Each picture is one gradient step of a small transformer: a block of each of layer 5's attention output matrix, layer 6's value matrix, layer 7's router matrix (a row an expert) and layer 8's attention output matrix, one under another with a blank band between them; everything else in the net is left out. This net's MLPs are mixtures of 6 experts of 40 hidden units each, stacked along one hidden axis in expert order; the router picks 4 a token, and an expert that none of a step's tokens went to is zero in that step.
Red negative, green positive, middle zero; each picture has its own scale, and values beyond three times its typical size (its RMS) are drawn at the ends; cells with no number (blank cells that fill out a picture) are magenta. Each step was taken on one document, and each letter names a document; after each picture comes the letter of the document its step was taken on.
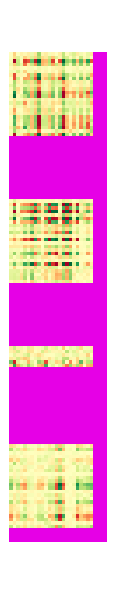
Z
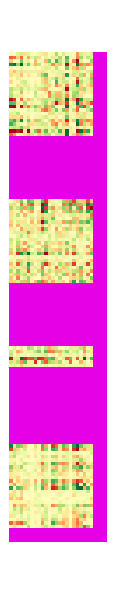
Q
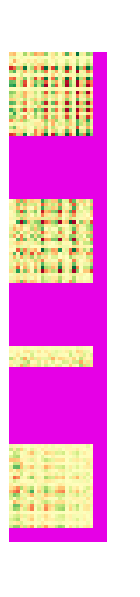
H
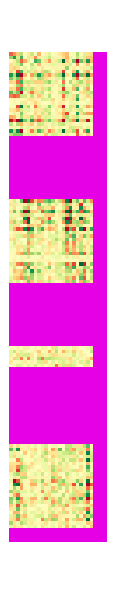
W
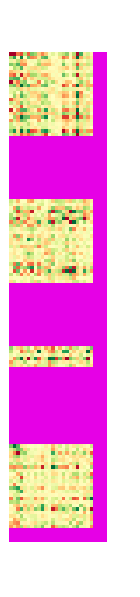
W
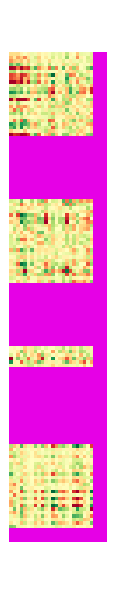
Q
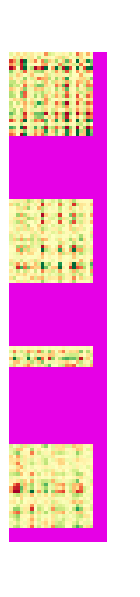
H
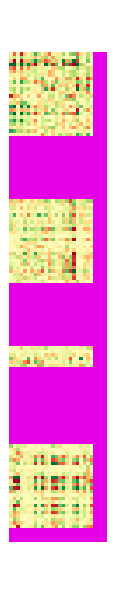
W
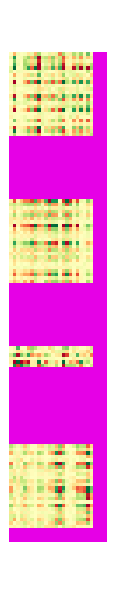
Z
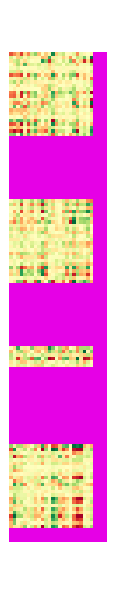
Q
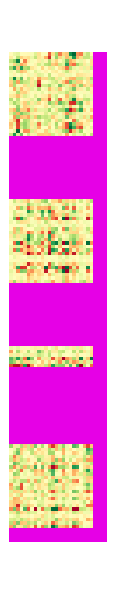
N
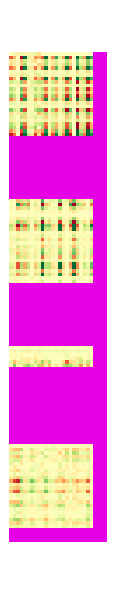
H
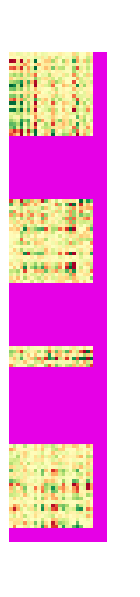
Q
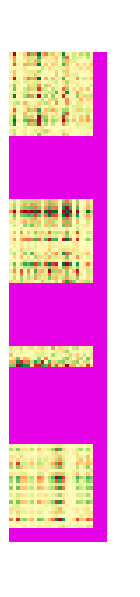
Z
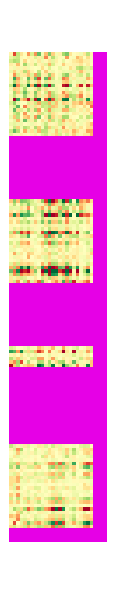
N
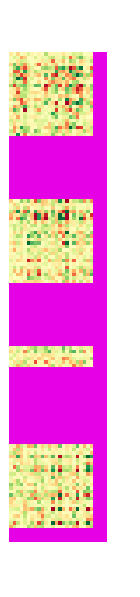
N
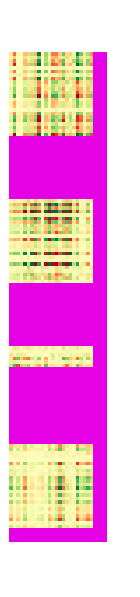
Z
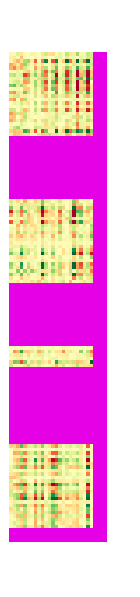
H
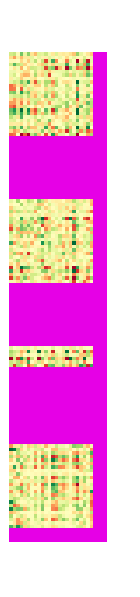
Q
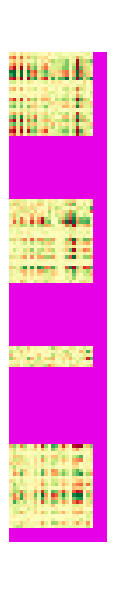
Q
